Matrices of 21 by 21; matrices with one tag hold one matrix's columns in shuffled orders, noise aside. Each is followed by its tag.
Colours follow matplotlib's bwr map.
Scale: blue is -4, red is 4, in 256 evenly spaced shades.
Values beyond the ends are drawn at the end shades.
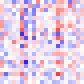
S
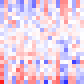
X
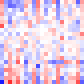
X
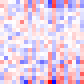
X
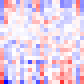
X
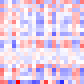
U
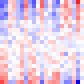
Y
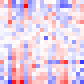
X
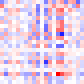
S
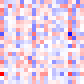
S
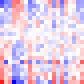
X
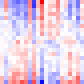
Y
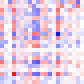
S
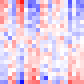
Y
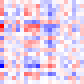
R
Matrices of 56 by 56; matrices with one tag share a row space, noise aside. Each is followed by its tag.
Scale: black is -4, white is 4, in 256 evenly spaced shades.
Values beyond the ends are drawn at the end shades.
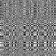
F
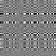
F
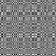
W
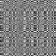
F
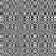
F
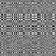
W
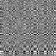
F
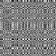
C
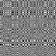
C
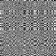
F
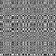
C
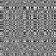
F
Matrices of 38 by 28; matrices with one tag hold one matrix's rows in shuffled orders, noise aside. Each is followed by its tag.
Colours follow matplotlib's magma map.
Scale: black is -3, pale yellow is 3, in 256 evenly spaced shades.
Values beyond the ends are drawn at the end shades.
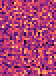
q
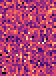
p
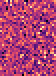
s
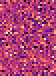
s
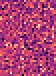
s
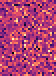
q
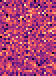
p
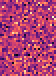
q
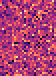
q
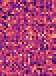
p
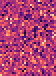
s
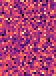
s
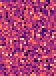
s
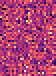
p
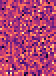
s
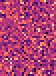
s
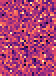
s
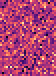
s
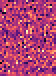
p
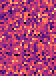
q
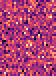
p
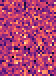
q
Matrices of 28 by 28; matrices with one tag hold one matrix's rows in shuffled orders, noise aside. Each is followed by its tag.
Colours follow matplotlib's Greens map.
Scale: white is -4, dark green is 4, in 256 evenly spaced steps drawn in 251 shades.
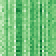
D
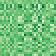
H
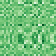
H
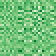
H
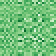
H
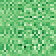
H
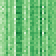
D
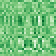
H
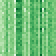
D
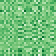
H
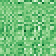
H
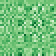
H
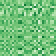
H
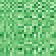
H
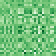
H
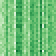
D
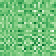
H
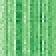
D
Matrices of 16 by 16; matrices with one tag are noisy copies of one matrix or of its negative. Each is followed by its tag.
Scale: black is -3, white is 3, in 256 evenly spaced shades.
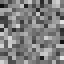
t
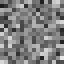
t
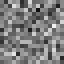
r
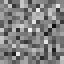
r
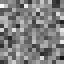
t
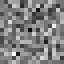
r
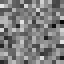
t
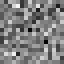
r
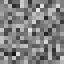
r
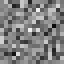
r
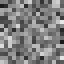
t
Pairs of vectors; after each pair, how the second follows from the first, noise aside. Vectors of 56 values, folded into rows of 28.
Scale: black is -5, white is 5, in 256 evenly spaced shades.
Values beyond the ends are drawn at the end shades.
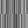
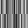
scaled up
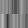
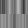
wrapped around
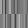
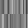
wrapped around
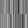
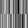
scaled up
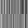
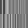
wrapped around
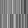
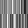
scaled up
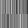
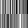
scaled up
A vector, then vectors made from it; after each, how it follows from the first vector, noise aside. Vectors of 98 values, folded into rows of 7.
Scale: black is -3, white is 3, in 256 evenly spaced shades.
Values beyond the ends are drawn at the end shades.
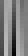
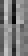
wrapped around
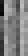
wrapped around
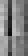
wrapped around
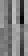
wrapped around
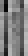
wrapped around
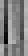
wrapped around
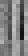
wrapped around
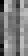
wrapped around
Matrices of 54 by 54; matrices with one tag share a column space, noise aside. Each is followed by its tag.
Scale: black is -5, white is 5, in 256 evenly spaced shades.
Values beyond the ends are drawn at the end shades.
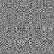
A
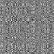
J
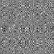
A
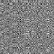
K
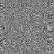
A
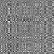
J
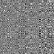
K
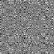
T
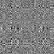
A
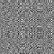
K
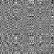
T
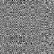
T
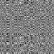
T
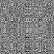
J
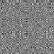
K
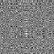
K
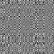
T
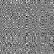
T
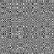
K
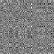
K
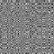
K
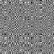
T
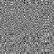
T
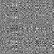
A
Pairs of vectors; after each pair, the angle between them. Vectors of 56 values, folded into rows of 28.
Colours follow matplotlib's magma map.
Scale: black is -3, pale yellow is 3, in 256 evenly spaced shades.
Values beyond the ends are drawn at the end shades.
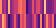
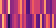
nearly parallel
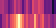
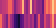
nearly opposite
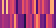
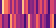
partly aligned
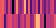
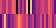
partly opposed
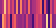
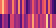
orthogonal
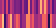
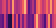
partly opposed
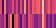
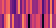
partly opposed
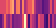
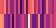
orthogonal
